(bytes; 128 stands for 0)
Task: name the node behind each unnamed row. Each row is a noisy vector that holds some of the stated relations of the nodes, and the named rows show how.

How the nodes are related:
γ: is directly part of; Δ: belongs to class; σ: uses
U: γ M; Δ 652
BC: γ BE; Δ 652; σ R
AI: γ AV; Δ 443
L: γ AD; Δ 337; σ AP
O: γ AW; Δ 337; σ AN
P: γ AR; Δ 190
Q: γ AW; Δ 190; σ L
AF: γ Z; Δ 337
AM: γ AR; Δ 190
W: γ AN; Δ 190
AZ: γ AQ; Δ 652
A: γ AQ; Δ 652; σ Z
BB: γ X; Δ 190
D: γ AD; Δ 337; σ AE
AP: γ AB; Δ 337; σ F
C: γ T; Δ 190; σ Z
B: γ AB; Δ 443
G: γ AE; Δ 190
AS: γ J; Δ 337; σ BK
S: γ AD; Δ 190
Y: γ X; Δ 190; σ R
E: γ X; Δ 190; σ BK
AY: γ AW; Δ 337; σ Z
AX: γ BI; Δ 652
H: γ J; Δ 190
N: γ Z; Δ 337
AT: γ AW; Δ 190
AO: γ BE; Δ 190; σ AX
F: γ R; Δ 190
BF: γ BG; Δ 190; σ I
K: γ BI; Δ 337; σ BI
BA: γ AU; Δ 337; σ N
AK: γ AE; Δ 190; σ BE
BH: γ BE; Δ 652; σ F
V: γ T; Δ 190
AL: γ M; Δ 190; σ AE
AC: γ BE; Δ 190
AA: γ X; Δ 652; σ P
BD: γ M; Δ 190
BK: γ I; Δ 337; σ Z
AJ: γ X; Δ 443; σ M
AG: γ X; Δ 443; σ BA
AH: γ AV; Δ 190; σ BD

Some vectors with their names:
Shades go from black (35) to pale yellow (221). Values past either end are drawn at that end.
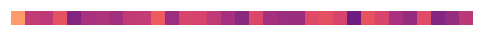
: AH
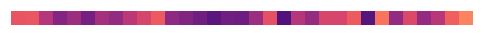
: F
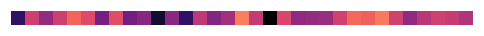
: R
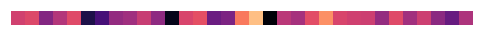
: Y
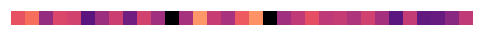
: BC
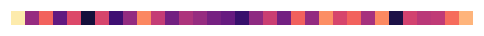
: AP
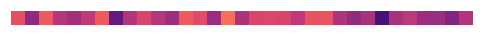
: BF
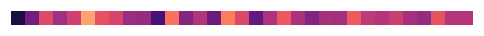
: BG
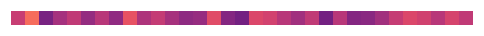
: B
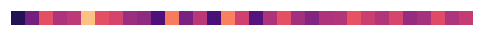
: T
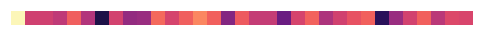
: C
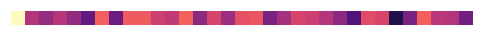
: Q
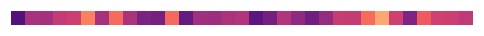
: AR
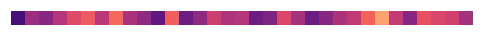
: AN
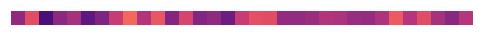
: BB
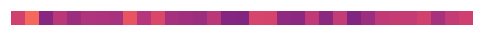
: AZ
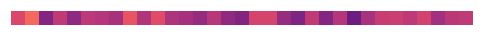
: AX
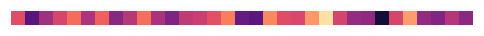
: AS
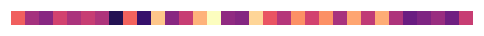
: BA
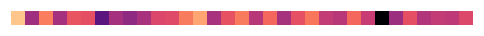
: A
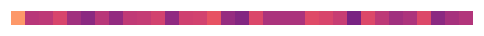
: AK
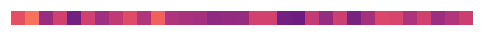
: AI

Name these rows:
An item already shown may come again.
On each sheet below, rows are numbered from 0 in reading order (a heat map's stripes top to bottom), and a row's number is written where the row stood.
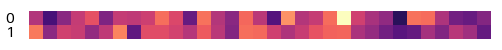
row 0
E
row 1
O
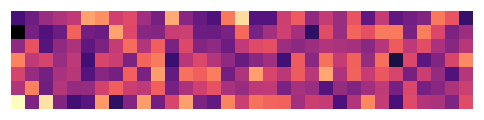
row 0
AW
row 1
X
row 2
BB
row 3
BH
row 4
AG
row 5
AC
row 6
L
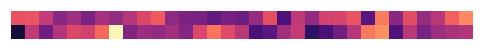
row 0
F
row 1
BE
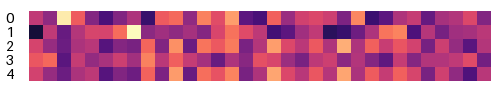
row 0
AL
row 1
BE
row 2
AG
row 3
AT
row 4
AG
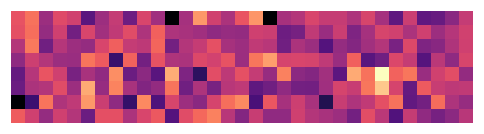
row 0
BC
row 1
AI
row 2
AC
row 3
N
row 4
AD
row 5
AV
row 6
M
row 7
AO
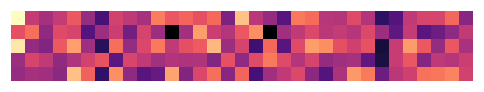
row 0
AY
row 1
BC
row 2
BK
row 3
H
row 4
Z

